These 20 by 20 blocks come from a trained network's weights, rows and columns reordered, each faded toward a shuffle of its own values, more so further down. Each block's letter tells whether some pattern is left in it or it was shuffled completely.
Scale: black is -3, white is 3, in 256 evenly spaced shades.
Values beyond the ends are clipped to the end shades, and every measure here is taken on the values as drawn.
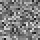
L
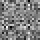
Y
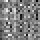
Y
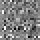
Y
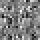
Y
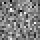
L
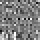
Y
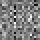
Y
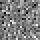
L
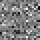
Y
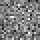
L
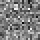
Y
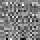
Y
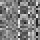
Y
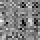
Y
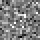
L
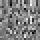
Y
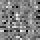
Y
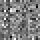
Y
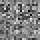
Y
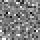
L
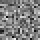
Y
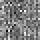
Y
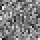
L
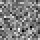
L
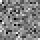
L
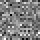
Y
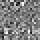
Y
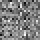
Y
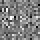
Y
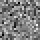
L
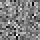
Y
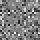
Y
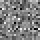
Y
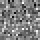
L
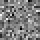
Y
